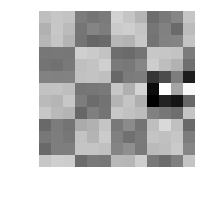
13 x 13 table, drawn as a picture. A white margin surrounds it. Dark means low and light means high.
The ninth with the lowest average is the middle right. The middle right is the roughest part. No overall slope runs across the table. An odd patch, rougher than its surroundings, sits in the middle right. The field is checkered. Neither half mirrors the other.
